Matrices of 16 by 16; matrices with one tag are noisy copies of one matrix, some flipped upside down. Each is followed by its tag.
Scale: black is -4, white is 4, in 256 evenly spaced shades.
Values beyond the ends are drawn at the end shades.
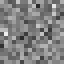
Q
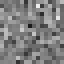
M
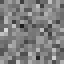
Q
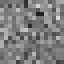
M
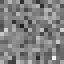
Q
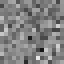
M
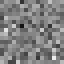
Q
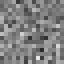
M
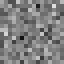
Q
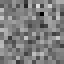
M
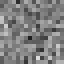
M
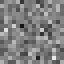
Q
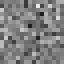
M
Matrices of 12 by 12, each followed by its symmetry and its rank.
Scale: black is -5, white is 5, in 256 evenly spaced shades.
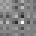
symmetric, rank two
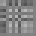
symmetric, rank one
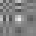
symmetric, rank one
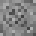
symmetric, full rank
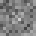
symmetric, full rank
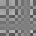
symmetric, rank one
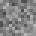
symmetric, full rank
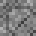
symmetric, full rank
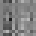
neither, rank two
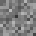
symmetric, full rank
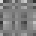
neither, rank one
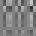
neither, rank one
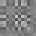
symmetric, rank two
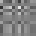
neither, rank one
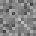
symmetric, full rank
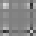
symmetric, rank one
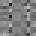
neither, rank two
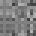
neither, rank two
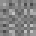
symmetric, rank two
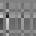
neither, rank one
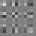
symmetric, rank one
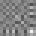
symmetric, rank two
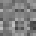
neither, rank two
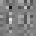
neither, rank two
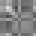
symmetric, rank two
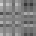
neither, rank one
